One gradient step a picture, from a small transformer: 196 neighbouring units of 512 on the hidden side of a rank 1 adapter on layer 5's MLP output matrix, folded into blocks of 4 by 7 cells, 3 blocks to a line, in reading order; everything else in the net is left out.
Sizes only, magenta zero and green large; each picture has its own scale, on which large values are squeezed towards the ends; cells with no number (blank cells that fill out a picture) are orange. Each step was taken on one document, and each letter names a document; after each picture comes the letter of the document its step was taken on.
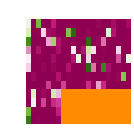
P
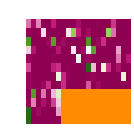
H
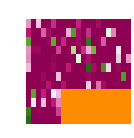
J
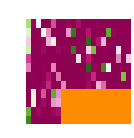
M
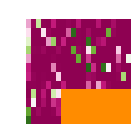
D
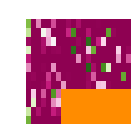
M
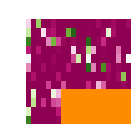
P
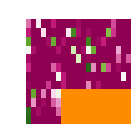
H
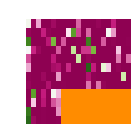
J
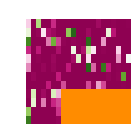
P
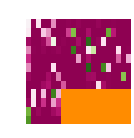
M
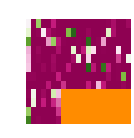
P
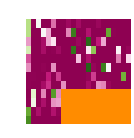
M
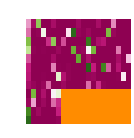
H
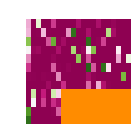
D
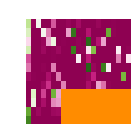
M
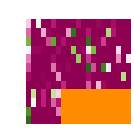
D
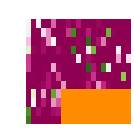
M
